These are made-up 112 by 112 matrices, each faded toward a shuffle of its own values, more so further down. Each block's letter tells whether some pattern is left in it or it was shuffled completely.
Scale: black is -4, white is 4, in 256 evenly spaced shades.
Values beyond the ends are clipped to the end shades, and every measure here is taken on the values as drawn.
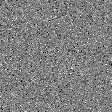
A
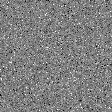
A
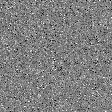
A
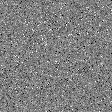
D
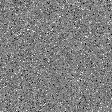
A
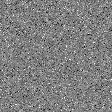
A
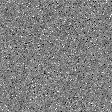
D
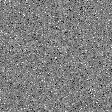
A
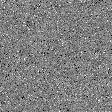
D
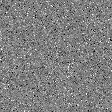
A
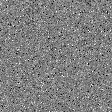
D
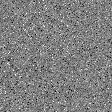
D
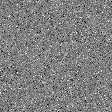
D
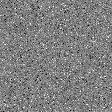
A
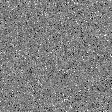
D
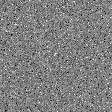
D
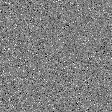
D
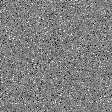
A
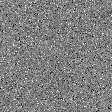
D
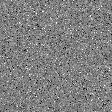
A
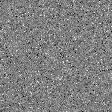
A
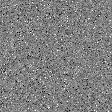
A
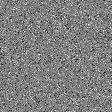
A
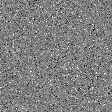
A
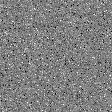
A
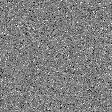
A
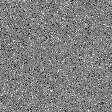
D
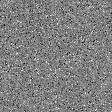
D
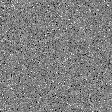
A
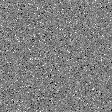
A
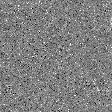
A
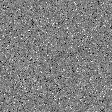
D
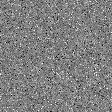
D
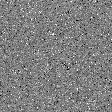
D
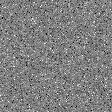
D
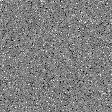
A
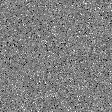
D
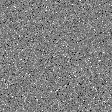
D
